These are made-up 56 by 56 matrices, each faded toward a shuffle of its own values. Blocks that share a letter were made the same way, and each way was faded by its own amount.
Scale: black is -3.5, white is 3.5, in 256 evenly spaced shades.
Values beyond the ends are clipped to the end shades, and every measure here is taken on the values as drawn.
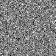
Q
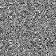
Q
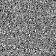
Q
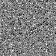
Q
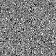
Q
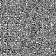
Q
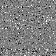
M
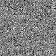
Q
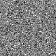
Q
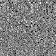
Q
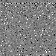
M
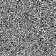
Q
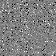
M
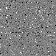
M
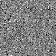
Q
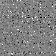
M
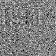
Q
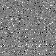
M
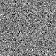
Q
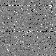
M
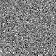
Q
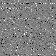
M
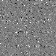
M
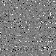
M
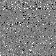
M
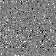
M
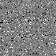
M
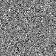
Q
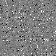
M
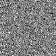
Q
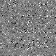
M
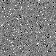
M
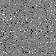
M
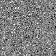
Q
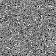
Q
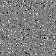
M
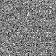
Q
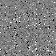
M
